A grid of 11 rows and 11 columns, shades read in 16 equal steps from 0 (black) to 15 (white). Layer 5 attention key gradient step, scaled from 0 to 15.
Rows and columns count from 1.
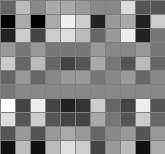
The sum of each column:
76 92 78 90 94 89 82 87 96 75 83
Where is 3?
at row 8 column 6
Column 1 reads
6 0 2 9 12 6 7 15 13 5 1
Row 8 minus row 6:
9 -5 8 -4 -7 -6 5 -2 -5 8 -3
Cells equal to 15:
1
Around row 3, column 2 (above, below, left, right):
10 7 2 4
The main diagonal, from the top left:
6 10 4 7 4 9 8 6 5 5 10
